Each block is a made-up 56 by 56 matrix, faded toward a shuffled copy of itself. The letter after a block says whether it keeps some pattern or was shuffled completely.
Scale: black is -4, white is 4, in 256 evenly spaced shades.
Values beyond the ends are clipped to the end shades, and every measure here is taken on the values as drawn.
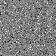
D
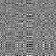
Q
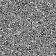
D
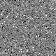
D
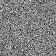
D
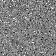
D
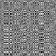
Q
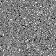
D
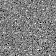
D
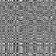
Q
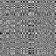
Q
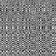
Q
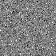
D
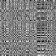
Q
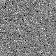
D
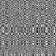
Q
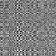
Q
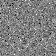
D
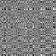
Q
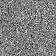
D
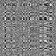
Q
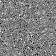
D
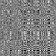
Q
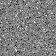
D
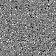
D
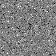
D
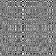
Q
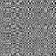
Q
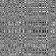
Q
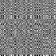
Q
